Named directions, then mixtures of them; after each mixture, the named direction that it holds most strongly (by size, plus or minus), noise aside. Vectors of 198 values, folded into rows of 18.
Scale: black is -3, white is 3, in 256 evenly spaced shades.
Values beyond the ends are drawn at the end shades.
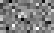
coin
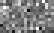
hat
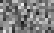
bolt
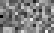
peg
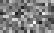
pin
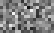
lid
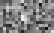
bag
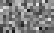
hat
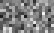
peg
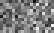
peg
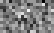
pin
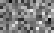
lid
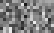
bolt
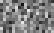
bolt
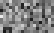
peg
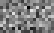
lid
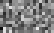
bag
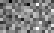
coin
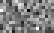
bolt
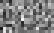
bag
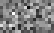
lid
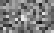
bag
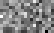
peg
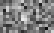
bag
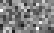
bolt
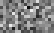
lid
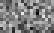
lid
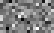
coin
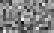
bag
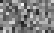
bolt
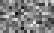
pin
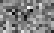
lid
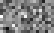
peg
